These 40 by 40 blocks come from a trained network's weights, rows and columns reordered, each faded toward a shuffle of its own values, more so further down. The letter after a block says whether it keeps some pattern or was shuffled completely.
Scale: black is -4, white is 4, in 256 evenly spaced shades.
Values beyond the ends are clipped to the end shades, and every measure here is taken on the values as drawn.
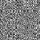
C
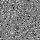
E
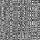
C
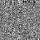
C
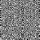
C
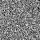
E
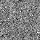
E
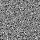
E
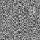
C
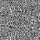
C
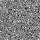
E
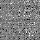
C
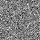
E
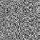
C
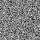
E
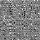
C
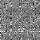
C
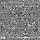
C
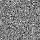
E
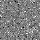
E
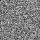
E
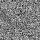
E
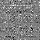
C
